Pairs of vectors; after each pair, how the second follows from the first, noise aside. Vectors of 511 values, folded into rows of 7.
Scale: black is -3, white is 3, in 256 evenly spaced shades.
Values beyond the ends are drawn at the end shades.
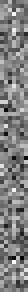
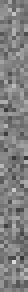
shrunk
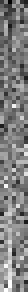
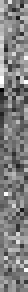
wrapped around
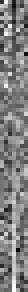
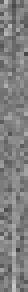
shrunk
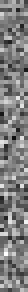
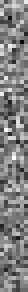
wrapped around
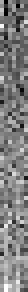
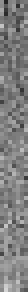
shrunk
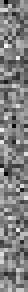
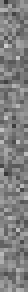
shrunk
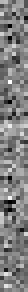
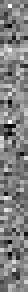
wrapped around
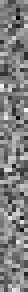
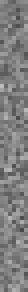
shrunk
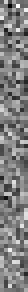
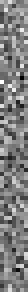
wrapped around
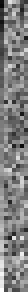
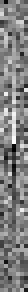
wrapped around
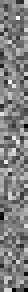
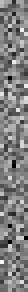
wrapped around
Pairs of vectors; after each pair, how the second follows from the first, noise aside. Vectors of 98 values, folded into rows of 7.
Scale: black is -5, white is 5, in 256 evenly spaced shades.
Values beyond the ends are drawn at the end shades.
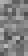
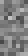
reversed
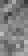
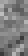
reversed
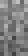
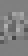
partly zeroed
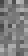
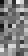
scaled up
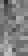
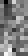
scaled up
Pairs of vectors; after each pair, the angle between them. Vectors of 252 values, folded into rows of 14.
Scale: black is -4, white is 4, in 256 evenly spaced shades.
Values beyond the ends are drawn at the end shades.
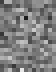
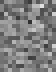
partly aligned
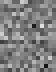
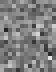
partly aligned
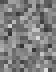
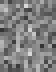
orthogonal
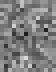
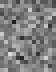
orthogonal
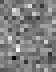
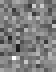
nearly opposite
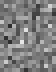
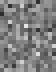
orthogonal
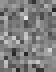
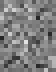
orthogonal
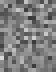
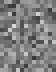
orthogonal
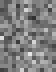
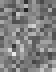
partly opposed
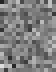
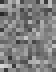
nearly parallel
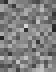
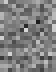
nearly opposite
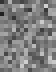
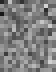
nearly parallel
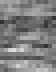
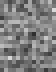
partly opposed
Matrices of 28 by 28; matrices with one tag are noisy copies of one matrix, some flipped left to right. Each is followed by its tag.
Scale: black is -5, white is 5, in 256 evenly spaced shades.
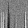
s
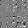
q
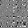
q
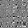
q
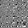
q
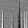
s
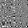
q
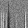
s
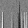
s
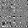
q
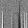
s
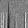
s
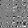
q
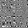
q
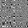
q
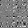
q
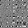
q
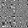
q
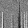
s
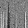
s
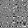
q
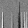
s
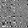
q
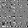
q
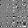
q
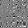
q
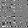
q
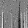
s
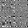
q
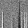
s
